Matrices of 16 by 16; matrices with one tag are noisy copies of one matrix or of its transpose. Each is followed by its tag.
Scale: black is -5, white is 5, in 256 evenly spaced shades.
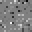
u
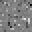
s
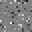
u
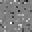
u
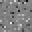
u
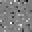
u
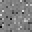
u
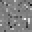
s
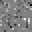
s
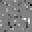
s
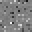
u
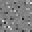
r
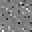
r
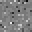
u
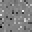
u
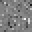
s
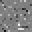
s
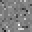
s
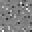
r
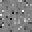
u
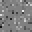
u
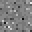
r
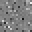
r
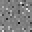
r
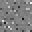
r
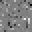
s
